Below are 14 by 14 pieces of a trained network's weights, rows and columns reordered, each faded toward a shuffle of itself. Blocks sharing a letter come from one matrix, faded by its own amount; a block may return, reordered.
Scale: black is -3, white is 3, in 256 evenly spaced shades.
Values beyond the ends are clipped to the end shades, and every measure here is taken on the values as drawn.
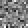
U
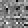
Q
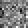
U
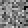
U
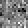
Q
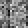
U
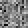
U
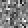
U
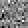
Q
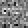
Q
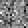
U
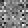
Q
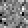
Q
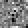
Q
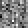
U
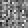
U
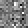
Q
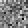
U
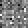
Q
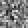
U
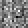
U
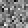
U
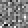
U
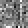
U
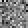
U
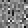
Q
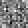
U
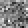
U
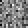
U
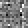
Q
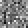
U
